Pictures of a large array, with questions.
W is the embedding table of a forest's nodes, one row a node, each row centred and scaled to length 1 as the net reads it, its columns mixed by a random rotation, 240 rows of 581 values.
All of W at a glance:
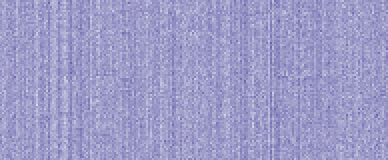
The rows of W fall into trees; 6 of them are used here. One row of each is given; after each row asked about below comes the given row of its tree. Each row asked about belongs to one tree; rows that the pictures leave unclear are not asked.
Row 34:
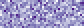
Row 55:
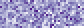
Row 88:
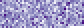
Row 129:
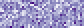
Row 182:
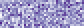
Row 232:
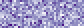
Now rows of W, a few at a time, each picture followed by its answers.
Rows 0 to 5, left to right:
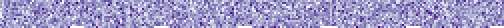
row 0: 182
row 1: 232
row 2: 88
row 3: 129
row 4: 182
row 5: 88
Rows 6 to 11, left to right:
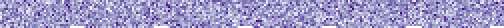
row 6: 182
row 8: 232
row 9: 232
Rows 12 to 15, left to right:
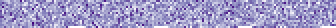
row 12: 88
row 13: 232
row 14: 182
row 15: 129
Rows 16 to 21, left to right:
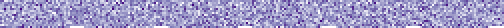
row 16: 129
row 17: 232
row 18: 232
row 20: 232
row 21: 232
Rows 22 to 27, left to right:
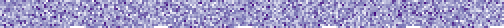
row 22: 34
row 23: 34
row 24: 129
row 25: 88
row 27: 88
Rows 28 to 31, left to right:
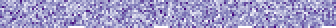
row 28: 88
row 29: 182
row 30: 182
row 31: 129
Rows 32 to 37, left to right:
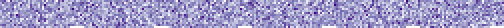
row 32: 34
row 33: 232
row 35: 88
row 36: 88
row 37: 182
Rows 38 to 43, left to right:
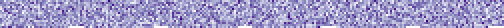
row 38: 129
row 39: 182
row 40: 88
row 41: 88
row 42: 34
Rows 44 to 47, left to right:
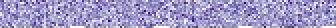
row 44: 232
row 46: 182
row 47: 232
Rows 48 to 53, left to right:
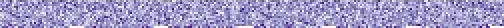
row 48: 232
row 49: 129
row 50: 129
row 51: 232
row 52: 129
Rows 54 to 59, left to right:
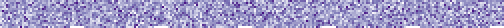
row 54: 182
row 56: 182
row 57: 88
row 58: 129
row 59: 232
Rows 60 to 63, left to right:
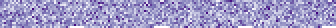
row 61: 182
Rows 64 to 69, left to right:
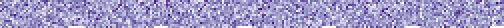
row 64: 232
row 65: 88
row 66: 88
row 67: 34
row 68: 129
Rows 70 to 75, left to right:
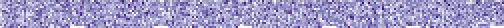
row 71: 34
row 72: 182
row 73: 182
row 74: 232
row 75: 182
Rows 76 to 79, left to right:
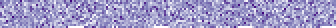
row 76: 88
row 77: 129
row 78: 182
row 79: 88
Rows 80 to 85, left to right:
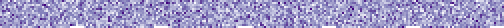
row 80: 34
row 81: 182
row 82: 88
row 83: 232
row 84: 182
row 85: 129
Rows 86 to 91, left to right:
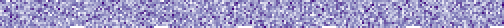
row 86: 34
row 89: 232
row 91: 88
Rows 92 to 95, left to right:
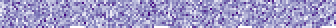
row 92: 182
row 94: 182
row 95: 88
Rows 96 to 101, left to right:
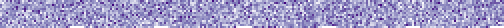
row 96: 182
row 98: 88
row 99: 129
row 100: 34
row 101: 182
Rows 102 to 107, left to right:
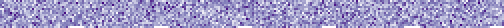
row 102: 88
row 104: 232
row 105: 88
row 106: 88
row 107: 34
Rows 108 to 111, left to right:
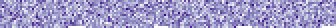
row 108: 88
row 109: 182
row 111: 88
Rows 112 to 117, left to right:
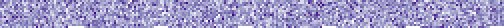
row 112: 88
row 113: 34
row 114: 182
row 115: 182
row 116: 182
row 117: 129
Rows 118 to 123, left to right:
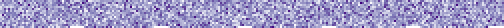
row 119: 129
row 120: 232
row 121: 129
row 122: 55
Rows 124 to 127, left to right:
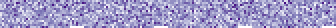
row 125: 129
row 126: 182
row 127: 232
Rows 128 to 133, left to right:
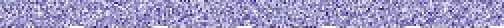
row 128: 129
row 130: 88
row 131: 129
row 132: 88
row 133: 88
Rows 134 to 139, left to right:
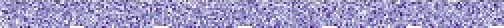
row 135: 129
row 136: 129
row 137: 129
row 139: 232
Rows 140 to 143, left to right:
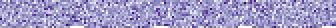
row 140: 55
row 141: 129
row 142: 182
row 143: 129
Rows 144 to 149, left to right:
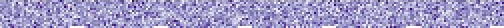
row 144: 232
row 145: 34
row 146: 232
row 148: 129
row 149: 182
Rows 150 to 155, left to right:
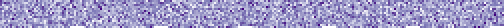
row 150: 88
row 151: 182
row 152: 129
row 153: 88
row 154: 232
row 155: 129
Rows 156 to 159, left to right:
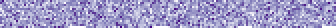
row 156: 129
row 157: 88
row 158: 34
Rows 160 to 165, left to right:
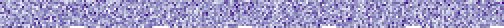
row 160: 129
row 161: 88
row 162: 182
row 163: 88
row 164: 88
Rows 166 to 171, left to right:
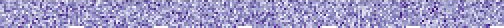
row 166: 129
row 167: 232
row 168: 88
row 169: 88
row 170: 182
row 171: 182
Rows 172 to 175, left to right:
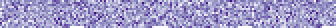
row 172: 182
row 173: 88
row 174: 232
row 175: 182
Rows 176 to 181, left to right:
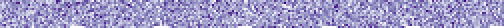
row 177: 34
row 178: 34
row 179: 129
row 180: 232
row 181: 88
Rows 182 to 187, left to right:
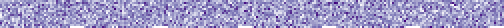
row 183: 129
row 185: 182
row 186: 88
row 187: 129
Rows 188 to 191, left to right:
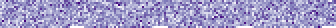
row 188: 182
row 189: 129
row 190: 129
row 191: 182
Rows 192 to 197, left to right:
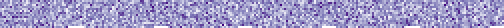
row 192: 88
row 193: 182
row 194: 232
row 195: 182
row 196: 88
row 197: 232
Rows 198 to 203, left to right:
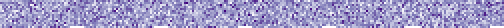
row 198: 129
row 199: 88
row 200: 182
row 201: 34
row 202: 88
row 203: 182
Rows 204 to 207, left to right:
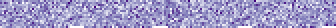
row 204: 88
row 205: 129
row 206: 88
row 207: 129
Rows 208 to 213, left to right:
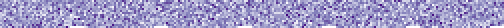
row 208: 232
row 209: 34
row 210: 34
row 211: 55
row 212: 34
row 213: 34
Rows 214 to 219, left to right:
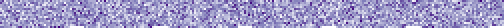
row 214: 129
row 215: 88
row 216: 182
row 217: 88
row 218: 182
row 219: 232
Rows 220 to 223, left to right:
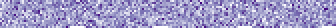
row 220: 182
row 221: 232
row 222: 232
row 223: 129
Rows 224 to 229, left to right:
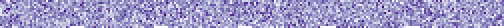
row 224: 34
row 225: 182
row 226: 182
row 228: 129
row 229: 88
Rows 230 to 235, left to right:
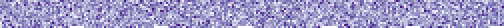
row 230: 232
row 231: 182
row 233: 88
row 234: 232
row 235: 129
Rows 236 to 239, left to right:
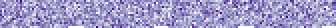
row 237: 232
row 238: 182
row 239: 34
